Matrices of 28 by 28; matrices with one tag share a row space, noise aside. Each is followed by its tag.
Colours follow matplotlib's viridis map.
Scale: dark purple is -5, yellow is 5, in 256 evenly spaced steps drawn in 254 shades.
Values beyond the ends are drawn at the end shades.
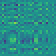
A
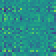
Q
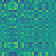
A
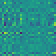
Q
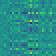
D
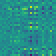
D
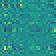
Q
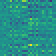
D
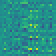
D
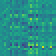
D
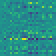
D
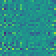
Q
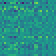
A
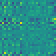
Q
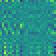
Q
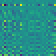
Q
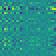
Q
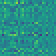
A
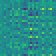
D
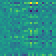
D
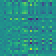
D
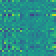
Q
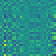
Q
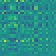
A
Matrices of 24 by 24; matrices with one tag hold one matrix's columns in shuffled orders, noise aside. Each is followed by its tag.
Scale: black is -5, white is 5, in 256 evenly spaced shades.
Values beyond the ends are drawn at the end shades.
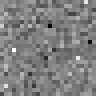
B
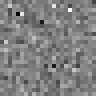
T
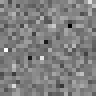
B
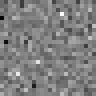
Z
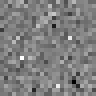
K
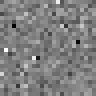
B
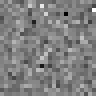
T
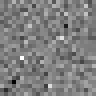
K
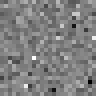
K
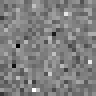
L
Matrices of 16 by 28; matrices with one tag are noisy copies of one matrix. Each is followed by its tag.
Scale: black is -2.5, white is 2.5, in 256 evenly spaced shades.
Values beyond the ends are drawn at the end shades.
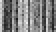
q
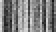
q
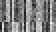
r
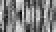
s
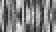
s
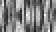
s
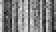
q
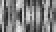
s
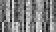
r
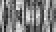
s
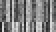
r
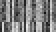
r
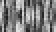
s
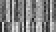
r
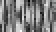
s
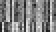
r
